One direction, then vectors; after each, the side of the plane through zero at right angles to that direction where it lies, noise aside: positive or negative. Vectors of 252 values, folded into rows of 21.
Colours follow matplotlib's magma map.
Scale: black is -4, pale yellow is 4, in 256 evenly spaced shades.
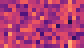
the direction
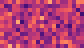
positive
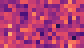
positive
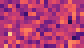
positive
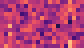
positive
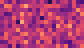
negative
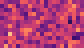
positive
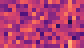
positive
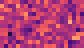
negative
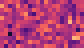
negative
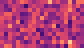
positive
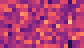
negative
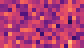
positive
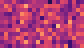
negative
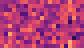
positive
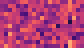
positive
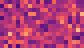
positive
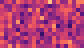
positive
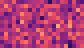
negative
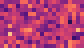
positive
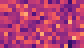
negative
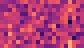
positive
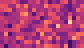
negative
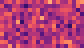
positive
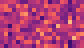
negative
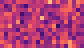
positive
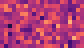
negative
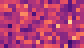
negative
